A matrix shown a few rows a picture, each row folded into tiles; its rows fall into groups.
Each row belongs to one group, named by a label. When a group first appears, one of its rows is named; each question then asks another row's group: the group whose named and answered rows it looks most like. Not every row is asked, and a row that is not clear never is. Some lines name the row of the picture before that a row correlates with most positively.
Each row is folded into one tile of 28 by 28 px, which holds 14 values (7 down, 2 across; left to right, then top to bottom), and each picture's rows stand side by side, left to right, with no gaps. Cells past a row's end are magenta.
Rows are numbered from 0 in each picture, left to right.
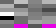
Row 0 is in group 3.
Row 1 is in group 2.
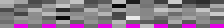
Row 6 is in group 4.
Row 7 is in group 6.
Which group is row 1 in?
6
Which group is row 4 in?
4
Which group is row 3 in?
6
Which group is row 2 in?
3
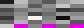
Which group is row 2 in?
3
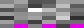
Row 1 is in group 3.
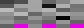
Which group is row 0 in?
6
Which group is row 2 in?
3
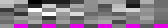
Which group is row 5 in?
4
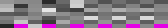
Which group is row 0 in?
2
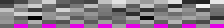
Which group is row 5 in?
3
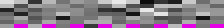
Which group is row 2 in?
3
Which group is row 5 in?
6
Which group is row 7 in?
3
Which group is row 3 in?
2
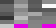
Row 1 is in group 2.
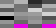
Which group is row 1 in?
6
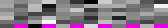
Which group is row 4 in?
3
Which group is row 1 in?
2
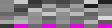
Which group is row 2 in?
6
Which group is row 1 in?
6
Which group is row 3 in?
4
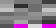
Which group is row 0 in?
2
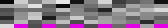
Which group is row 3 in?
2
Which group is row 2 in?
4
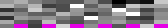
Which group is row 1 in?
2
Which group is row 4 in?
6
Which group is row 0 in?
3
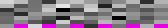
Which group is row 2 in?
3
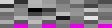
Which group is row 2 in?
3
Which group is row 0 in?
4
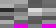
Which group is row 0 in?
3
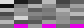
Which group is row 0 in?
4
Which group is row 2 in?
6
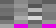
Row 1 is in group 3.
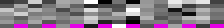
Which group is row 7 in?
4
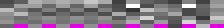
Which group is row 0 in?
6
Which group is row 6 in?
2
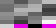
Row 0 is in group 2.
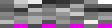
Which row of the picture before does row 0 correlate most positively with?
1
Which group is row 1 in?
4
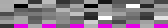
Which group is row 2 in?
6
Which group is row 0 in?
2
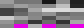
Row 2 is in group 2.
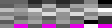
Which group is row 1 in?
6
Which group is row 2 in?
6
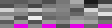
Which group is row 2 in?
2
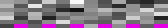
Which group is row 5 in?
6
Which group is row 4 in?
4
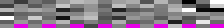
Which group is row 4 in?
3
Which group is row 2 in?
3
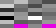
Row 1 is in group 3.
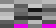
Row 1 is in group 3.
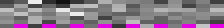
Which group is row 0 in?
6
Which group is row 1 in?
4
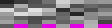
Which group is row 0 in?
6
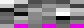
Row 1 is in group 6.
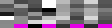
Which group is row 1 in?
2
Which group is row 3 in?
4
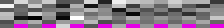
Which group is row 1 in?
3
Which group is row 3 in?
4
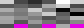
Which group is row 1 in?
6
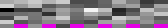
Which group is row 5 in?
6
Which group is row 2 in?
4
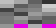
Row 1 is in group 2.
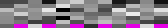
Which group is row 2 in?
3
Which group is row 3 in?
2
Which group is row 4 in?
6
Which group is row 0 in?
6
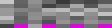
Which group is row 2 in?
6
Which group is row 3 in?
6
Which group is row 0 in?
4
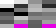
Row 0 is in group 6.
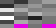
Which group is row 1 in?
3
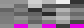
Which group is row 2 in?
4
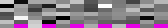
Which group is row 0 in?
4
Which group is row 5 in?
3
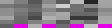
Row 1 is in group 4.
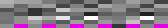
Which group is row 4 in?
2
